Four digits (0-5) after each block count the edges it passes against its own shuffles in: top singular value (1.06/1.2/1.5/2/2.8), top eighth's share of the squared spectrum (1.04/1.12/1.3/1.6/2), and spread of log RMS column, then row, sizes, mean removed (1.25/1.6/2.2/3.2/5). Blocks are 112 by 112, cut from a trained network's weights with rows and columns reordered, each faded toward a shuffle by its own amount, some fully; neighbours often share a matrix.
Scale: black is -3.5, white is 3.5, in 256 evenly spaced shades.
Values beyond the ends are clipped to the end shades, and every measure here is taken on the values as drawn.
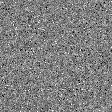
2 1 0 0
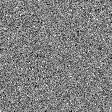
0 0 0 0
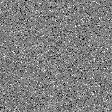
3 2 0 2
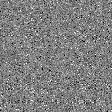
3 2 0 1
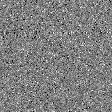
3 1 0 0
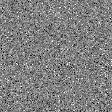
3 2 1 1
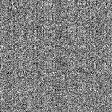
4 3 0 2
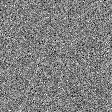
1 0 0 0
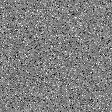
1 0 0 0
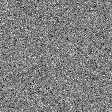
0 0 0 0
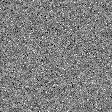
0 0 0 0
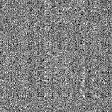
4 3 1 2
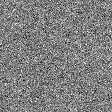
0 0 0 0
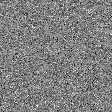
1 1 0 0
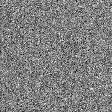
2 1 0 0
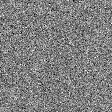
1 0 0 0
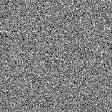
3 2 0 1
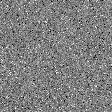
1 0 0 0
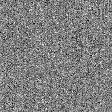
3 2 0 0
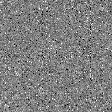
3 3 2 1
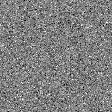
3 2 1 1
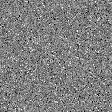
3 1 0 0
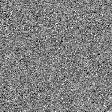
2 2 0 1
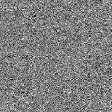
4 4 2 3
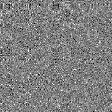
4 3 2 1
